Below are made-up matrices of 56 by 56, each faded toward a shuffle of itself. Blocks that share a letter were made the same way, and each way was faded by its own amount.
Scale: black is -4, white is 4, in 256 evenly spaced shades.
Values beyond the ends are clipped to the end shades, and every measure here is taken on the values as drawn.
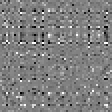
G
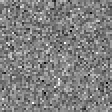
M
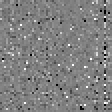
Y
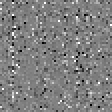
Y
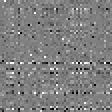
G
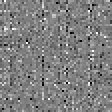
Y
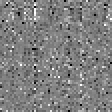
Y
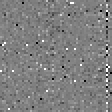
Y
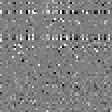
G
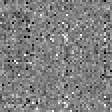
Y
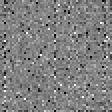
Y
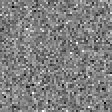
M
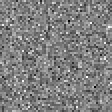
M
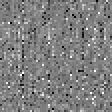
Y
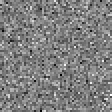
M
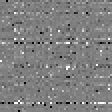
G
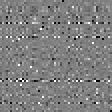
G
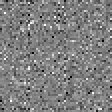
Y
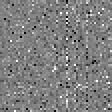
Y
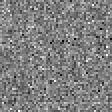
M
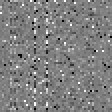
Y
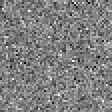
M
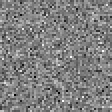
M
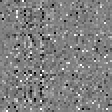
Y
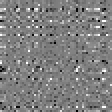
G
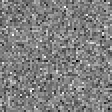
M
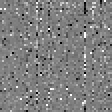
Y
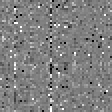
Y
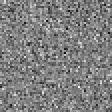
M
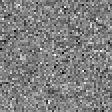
M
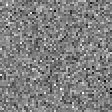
M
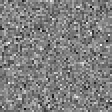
M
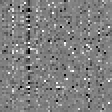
Y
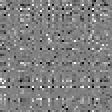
G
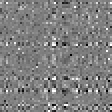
G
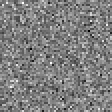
M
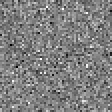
M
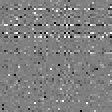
G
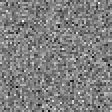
M
